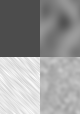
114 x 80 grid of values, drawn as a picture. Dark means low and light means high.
It is made of 2 by 2 panels. Panel 1,1: low, flat. Panel 1,2: middling, smooth. Panel 2,1: very high, slanting down to the right, faint in contrast. Panel 2,2: high, blotchy, faint in contrast.
